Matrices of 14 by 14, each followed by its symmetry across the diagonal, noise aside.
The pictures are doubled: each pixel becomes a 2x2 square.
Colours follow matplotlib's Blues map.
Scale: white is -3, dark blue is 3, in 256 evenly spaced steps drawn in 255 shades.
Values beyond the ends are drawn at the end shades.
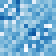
symmetric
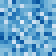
symmetric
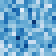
neither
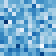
neither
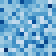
symmetric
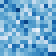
neither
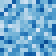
symmetric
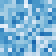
symmetric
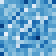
symmetric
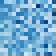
neither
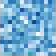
neither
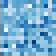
symmetric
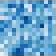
neither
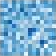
symmetric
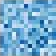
symmetric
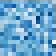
neither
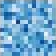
neither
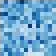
neither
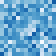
symmetric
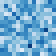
symmetric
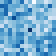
neither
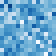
neither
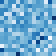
symmetric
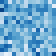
neither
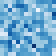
neither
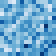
symmetric
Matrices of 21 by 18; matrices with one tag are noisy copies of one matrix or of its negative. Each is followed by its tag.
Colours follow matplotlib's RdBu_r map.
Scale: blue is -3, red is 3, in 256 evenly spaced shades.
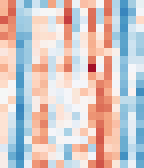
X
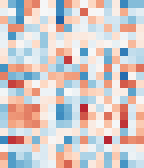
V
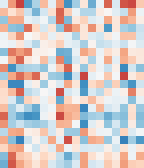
V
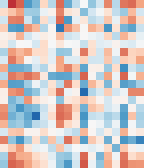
V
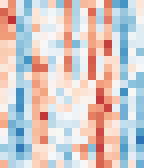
X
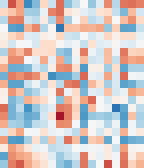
V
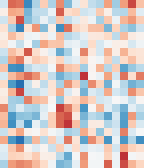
V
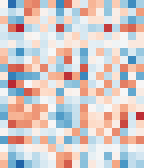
V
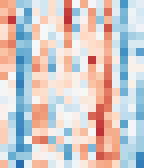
X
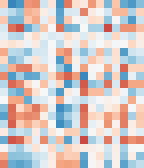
V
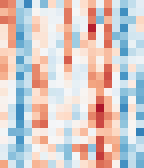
X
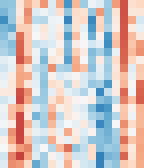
X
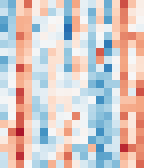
X
